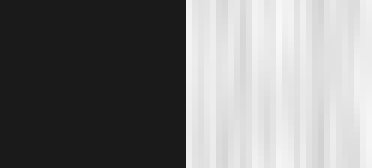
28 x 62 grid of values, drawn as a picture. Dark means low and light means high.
It is made of 1 by 2 panels. Panel 1,1: very low, flat. Panel 1,2: very high, streaked downward, faint in contrast.
